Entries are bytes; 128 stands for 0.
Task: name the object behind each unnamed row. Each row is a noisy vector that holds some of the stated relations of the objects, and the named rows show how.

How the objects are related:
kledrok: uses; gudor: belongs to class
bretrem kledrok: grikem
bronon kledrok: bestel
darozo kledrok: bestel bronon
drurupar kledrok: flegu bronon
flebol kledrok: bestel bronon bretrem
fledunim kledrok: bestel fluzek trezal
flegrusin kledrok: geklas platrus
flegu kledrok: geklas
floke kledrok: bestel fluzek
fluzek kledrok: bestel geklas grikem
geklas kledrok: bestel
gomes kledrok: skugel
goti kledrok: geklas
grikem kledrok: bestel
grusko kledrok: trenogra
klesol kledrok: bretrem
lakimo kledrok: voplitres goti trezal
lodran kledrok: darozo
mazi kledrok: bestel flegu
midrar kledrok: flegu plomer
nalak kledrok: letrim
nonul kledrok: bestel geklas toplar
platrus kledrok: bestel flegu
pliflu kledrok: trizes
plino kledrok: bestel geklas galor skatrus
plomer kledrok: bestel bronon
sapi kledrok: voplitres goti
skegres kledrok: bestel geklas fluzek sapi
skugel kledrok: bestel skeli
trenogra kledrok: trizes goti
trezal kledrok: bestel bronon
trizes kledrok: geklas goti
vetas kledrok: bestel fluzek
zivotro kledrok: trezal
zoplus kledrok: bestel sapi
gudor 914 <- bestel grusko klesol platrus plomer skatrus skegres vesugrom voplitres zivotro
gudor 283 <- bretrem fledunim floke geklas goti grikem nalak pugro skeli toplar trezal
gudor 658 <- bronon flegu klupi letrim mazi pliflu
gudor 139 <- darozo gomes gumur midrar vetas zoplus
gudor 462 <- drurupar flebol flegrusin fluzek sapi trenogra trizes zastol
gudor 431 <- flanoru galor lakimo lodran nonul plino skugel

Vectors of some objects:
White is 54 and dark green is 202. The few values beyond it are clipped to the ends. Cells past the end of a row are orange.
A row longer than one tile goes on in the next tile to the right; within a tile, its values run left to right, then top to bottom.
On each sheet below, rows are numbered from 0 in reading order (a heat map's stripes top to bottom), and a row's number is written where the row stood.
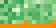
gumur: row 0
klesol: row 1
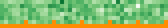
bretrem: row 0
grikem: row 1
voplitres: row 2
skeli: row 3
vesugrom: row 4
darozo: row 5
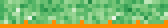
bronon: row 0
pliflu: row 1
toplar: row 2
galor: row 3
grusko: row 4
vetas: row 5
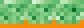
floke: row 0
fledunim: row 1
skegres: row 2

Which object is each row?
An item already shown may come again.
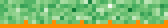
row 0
toplar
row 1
flegu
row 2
flegrusin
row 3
vesugrom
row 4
flegrusin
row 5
darozo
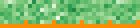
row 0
klesol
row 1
pugro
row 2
grusko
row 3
fluzek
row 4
mazi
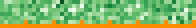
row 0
gomes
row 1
gumur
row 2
letrim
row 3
geklas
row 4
klupi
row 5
trenogra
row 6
bestel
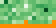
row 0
flanoru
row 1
lakimo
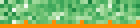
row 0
nalak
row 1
zoplus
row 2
trenogra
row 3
zastol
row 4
goti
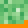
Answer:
skatrus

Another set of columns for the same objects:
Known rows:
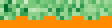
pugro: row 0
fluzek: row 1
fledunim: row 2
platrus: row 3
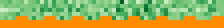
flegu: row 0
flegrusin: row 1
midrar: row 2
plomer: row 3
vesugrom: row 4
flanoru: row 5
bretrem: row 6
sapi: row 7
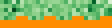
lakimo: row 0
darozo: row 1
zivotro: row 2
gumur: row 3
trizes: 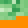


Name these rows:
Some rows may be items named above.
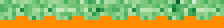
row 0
gomes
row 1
darozo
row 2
skatrus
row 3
pliflu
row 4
gomes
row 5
fluzek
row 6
gumur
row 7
fluzek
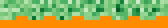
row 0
skeli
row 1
skegres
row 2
skegres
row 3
trenogra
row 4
klupi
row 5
pliflu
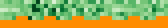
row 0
skatrus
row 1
nalak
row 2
zastol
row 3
grusko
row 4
voplitres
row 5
zoplus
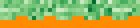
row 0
toplar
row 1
mazi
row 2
goti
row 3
gumur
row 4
bronon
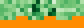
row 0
klesol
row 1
letrim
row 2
galor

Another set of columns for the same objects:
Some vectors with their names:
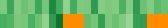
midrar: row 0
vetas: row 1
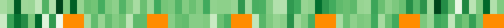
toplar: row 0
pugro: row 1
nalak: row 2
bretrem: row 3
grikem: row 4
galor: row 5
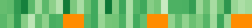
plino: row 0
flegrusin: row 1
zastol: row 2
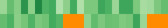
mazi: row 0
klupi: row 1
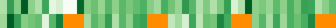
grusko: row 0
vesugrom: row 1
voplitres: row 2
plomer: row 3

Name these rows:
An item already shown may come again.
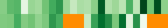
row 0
darozo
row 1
toplar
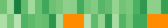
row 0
letrim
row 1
bestel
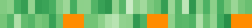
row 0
flegu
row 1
lakimo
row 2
skegres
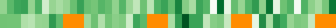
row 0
lakimo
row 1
goti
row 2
gomes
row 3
skeli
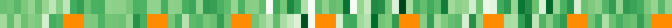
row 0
goti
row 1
gumur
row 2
flegu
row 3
pliflu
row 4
klesol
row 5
trenogra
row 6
skatrus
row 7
flegu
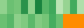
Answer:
mazi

